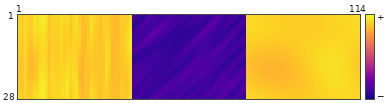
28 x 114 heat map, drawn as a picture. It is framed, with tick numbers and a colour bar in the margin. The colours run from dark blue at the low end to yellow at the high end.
The table splits into one row of 3 panels. Panel 1,1: very high, streaked downward, faint in contrast. Panel 1,2: very low, slanting up to the right, faint in contrast. Panel 1,3: very high, smooth, faint in contrast.
